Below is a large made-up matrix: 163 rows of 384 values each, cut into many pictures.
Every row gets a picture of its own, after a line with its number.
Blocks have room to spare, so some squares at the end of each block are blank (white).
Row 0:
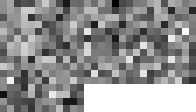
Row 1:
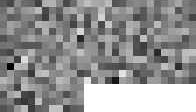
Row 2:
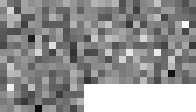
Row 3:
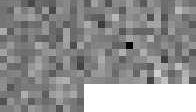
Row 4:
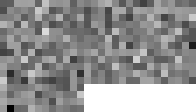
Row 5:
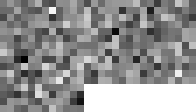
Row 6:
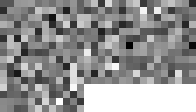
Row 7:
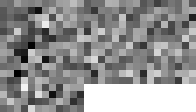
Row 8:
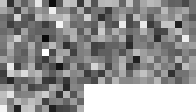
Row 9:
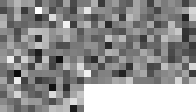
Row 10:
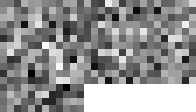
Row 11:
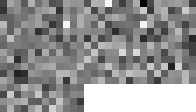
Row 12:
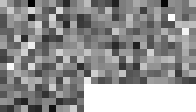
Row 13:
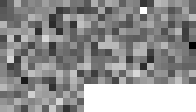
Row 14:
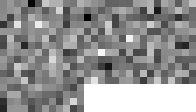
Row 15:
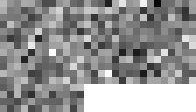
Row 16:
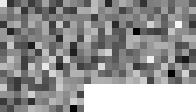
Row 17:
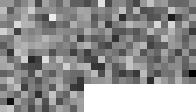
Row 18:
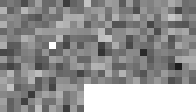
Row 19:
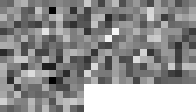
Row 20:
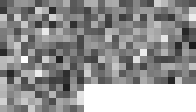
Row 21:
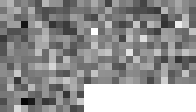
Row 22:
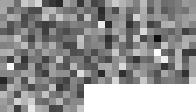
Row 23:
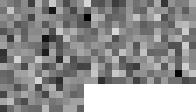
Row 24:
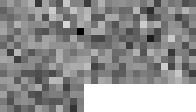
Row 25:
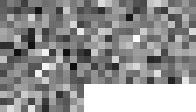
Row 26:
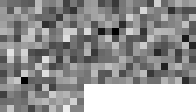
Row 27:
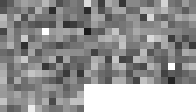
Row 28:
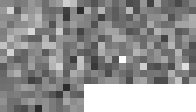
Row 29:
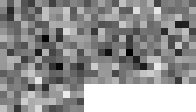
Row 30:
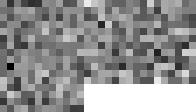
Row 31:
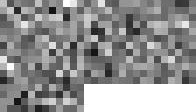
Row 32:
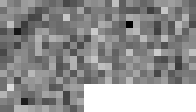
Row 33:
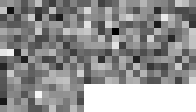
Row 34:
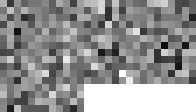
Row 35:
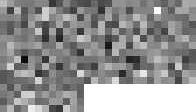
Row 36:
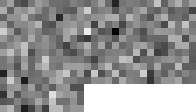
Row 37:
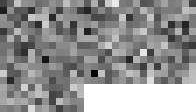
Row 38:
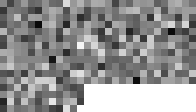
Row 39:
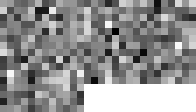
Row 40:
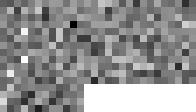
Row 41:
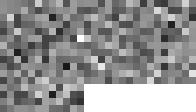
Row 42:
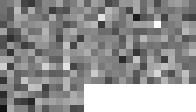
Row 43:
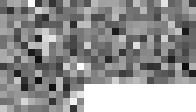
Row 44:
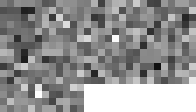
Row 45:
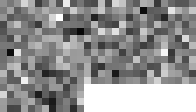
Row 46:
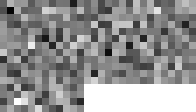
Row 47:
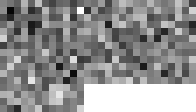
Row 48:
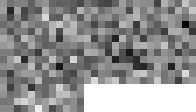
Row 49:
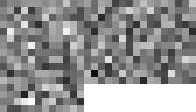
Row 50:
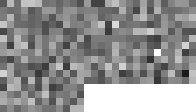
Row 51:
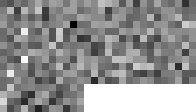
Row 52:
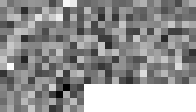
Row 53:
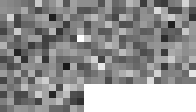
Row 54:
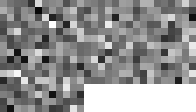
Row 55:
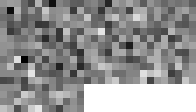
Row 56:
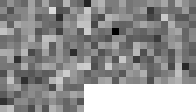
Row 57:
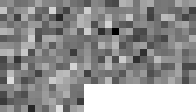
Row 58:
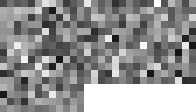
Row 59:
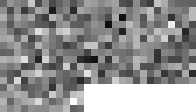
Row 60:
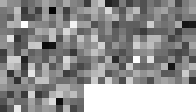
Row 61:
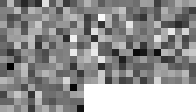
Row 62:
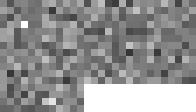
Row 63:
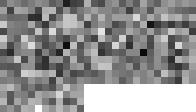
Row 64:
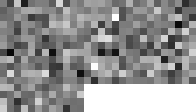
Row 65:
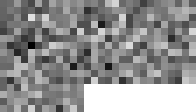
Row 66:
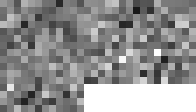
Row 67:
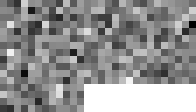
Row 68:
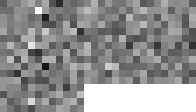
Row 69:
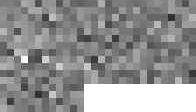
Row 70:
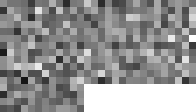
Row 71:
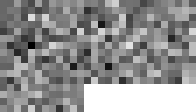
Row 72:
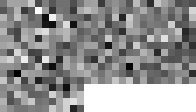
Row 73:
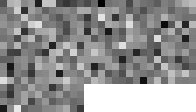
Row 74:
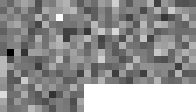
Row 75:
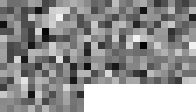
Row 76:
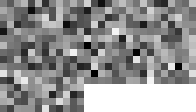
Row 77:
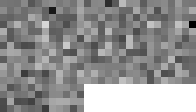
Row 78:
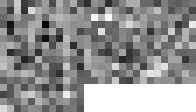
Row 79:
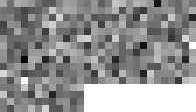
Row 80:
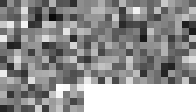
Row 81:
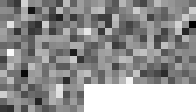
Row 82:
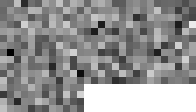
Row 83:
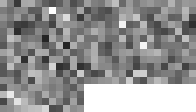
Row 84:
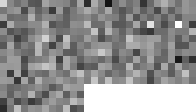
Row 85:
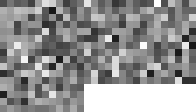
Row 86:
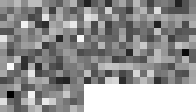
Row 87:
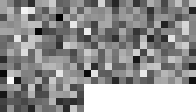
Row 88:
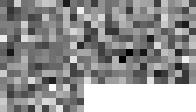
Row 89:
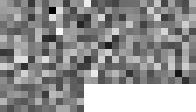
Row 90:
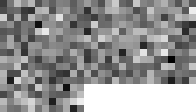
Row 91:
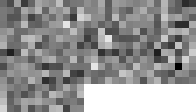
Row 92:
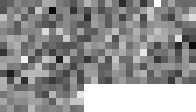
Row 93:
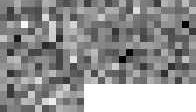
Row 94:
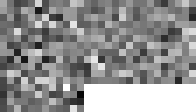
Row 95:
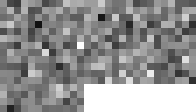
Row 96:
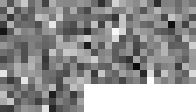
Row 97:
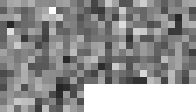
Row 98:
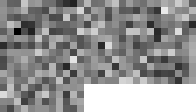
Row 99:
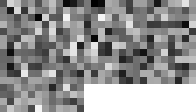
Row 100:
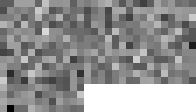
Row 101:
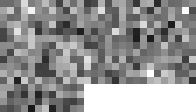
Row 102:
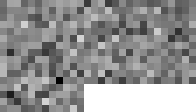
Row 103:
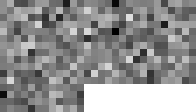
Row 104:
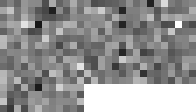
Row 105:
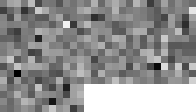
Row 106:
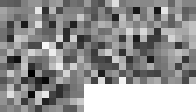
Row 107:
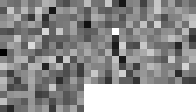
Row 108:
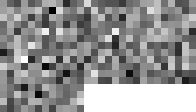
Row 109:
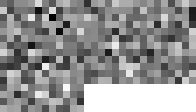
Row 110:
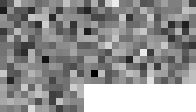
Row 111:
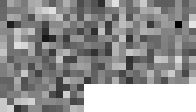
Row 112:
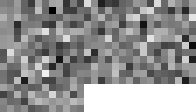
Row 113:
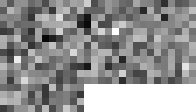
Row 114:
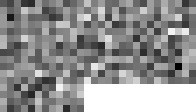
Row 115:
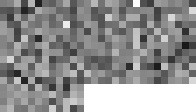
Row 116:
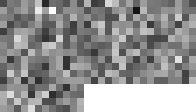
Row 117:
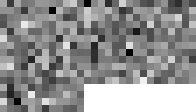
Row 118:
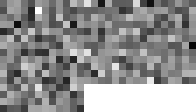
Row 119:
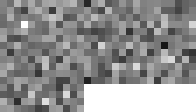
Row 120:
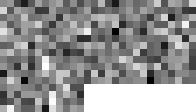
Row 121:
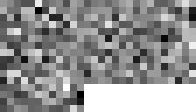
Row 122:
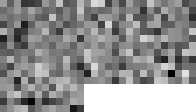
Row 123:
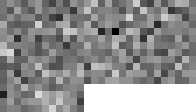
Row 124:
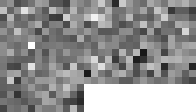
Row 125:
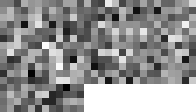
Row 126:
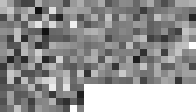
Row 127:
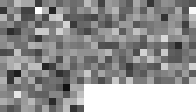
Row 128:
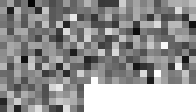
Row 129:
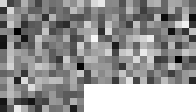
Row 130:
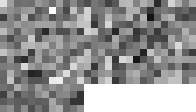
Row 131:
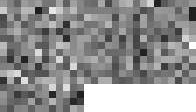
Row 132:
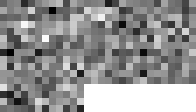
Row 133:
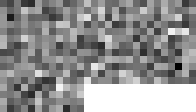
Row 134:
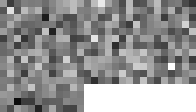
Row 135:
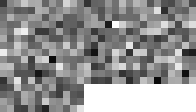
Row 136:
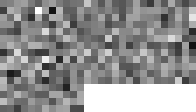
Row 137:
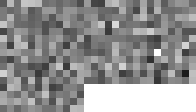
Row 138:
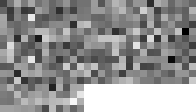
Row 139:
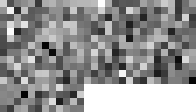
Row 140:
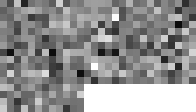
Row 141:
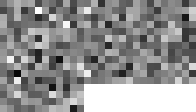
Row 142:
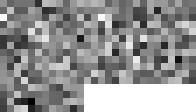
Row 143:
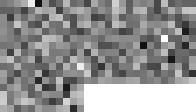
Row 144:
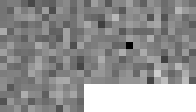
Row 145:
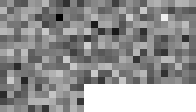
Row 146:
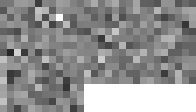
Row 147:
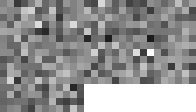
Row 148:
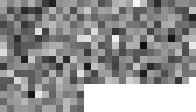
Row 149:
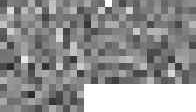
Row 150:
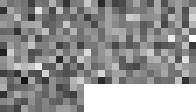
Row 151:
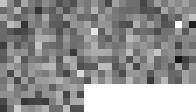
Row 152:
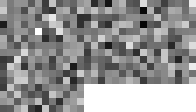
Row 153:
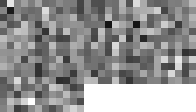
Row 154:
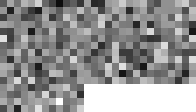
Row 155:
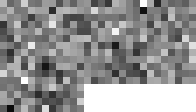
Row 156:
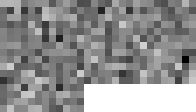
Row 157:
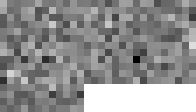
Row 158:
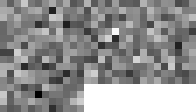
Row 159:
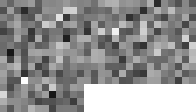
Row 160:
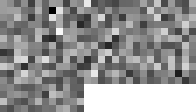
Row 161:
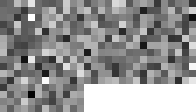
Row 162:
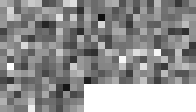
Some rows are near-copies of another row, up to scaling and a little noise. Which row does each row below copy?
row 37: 110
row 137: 50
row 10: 125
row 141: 9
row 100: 4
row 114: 133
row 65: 71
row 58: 85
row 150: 70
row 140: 64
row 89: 160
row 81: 67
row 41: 53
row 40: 51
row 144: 3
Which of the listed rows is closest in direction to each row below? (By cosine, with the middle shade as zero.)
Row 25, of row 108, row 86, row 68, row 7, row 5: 7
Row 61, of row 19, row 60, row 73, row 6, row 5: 73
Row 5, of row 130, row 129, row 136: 130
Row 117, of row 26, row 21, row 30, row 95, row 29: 29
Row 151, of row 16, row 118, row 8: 16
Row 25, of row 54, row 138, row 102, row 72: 54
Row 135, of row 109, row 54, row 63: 109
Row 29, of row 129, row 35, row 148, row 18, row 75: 35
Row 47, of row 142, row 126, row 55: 55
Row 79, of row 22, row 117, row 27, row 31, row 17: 22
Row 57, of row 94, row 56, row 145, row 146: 56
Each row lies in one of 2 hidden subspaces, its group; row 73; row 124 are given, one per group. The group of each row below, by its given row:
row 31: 73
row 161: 124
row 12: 124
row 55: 73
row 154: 73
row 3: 73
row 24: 124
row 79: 124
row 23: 124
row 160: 124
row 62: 73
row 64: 73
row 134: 73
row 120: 124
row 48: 73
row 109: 124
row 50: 73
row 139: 73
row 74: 124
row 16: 73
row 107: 124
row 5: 124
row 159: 124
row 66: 73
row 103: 124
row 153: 73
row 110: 124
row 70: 124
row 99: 73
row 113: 124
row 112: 124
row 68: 124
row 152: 124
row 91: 73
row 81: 73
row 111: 73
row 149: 73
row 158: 124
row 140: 73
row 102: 73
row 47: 73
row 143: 124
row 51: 73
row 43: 124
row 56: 124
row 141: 124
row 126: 124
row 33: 124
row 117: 73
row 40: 73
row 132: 73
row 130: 124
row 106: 73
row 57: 124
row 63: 73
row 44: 124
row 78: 73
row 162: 73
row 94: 124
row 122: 73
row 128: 73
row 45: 124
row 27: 124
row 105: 124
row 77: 73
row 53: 124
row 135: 73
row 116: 73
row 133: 73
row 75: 124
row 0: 124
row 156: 73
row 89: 124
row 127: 124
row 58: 124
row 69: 124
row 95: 73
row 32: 73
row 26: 124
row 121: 124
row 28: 73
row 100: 124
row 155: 124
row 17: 124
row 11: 124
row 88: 73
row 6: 124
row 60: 73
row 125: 73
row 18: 73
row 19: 124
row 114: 73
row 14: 73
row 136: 124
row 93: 73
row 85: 124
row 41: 124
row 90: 124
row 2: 73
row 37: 124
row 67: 73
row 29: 73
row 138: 124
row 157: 124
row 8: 73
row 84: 73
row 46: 73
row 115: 124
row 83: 73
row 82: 73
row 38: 73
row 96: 124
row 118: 124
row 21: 73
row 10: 73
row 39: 124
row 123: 124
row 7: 124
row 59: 124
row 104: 73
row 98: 73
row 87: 124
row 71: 124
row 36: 124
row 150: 124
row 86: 73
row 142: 73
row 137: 73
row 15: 124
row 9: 124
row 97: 73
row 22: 73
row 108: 124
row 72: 124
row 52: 73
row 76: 124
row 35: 73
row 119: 73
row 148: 124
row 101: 124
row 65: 124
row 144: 73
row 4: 124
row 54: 124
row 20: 124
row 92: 124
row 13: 124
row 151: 73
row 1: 73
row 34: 73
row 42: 73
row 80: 73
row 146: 124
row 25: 124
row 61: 73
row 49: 73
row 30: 73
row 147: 124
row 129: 73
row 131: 124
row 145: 124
